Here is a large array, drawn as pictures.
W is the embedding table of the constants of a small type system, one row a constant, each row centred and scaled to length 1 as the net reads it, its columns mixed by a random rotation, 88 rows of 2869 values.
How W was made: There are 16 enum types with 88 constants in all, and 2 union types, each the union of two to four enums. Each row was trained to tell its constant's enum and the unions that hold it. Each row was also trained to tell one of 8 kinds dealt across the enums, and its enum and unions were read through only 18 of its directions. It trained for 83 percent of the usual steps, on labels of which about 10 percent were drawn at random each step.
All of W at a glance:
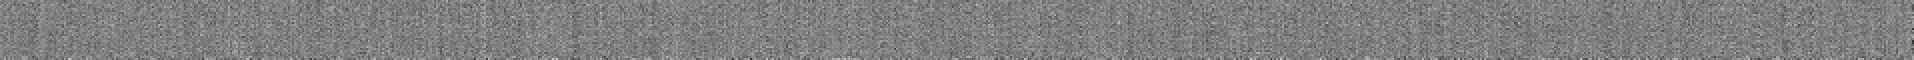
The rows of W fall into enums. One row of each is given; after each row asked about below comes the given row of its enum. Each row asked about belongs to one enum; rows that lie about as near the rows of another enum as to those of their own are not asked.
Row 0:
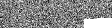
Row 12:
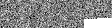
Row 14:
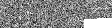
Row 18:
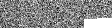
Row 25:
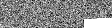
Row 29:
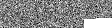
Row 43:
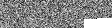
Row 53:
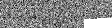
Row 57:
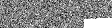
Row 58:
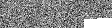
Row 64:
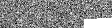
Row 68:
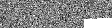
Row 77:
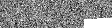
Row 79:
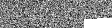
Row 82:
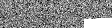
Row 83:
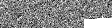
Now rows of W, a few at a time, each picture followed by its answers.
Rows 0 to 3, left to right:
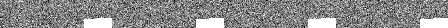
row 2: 18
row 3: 14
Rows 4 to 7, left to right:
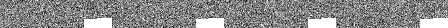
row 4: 79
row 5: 82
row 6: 79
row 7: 58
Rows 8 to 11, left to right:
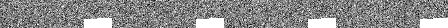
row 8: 58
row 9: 14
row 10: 58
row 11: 68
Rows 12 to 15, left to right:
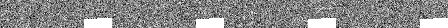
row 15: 53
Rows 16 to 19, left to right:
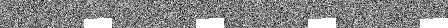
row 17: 29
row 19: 77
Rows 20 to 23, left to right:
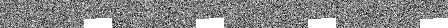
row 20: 64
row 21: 18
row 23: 58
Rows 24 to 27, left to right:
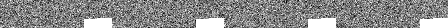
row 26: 68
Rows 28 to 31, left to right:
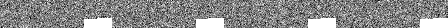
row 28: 12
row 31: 77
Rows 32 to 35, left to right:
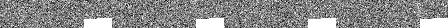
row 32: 64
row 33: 29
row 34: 64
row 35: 29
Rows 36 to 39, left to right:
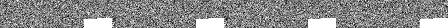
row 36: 43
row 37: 77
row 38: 77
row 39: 57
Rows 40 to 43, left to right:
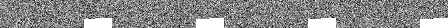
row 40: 83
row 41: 68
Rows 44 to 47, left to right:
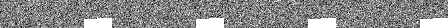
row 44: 58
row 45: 14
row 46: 57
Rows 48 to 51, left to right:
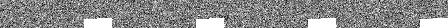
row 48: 68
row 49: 79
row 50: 77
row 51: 18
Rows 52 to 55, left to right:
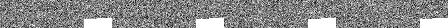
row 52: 64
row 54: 43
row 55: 82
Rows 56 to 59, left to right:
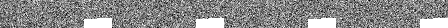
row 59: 83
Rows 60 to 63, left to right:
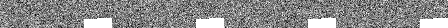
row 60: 43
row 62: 43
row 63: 53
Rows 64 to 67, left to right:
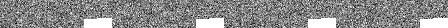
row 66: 58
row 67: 83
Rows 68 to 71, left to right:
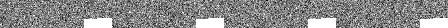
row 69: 64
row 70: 68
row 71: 83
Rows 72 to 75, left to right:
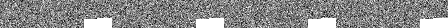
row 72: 79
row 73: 43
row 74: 14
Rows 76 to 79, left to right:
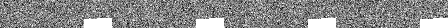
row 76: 64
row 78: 18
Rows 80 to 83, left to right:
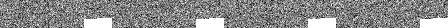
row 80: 79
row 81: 43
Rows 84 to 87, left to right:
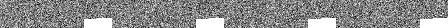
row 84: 83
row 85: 79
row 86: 83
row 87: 68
